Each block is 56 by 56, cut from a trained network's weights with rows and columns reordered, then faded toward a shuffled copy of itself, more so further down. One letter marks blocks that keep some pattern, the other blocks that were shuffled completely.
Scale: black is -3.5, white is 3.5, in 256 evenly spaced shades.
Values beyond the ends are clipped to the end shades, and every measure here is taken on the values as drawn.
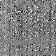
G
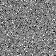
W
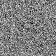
W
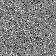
W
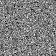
W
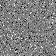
W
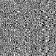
G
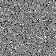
W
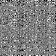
G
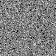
W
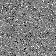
W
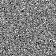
W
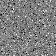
W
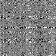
G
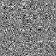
G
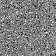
W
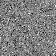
W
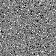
W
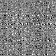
G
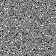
W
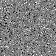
W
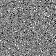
W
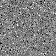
W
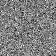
W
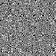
G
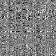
G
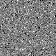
W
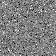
W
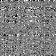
G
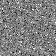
W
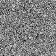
W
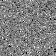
W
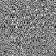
G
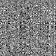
G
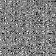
G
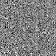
G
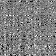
G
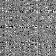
G
